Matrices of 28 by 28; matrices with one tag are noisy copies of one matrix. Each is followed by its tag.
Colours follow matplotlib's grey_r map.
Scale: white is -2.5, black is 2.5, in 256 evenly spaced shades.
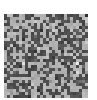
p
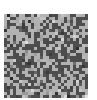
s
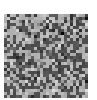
s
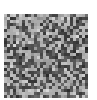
s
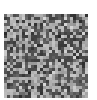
p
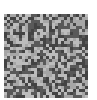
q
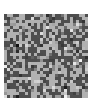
p
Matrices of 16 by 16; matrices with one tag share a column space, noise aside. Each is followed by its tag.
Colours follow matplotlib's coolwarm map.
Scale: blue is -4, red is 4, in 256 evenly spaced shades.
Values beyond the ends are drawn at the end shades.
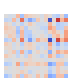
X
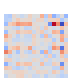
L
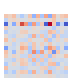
L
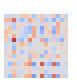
X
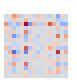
L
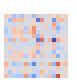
X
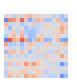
X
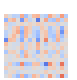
X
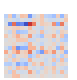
L
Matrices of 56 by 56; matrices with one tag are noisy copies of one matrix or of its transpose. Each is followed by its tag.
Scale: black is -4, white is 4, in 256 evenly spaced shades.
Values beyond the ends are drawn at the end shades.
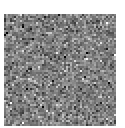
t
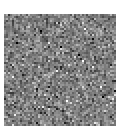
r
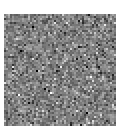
r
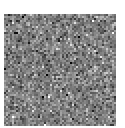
t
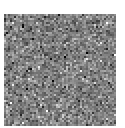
t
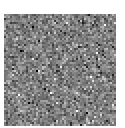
r
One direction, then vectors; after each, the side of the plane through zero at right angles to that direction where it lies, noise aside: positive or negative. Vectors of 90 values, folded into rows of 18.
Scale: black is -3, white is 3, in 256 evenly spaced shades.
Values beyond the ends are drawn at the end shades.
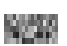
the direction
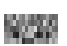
positive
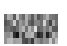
positive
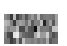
negative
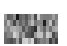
negative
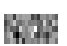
positive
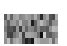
positive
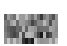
positive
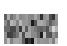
positive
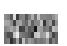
negative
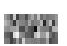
negative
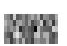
negative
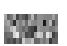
negative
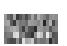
negative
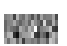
positive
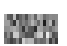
negative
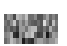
positive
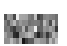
positive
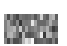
negative
